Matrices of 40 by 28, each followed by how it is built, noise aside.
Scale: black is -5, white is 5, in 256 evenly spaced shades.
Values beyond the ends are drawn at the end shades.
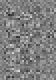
low rank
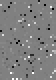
sparse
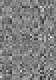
low rank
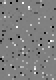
sparse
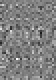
low rank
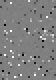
sparse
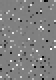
sparse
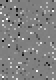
sparse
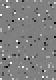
sparse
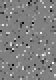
sparse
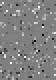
sparse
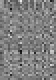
low rank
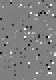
sparse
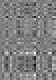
low rank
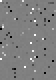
sparse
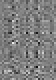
low rank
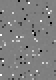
sparse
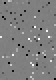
sparse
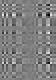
low rank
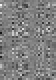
low rank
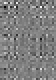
low rank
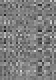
low rank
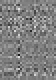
low rank
